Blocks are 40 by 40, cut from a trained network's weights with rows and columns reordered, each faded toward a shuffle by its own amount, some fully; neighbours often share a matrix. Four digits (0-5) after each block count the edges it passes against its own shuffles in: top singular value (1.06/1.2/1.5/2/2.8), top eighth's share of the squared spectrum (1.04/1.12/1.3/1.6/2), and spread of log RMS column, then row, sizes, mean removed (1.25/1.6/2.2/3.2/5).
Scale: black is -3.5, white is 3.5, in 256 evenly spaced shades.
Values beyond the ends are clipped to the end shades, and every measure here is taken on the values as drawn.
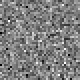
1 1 0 0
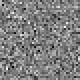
0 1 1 0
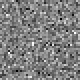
0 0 0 0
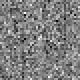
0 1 0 0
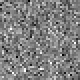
0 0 0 0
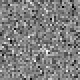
0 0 0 0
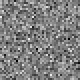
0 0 0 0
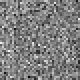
1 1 0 0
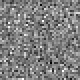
0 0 0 1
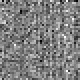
2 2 0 1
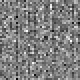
2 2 1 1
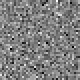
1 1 0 0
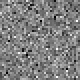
0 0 1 0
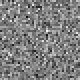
0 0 0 0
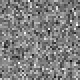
0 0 0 0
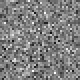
0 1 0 0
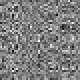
4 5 3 2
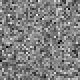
2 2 0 0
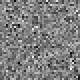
2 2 1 0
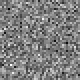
2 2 0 0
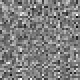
4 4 2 1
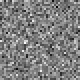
1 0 0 0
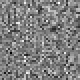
2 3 1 1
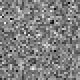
0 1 0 0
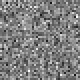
1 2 0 0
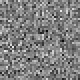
2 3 1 0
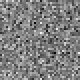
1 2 0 0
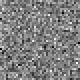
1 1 0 0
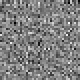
3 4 2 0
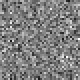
2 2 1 0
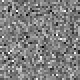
1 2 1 0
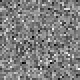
0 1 0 0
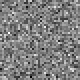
1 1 0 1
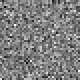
1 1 0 0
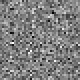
3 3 1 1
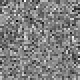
2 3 1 0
